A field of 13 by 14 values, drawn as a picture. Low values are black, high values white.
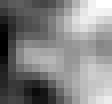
Slope: up to the right. Lone odd cells: none. Ninth with the highest average: top right.
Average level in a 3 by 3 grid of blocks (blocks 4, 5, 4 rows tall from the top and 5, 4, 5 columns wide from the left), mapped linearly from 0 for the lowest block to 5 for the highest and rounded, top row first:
1 2 5
1 3 3
0 1 4
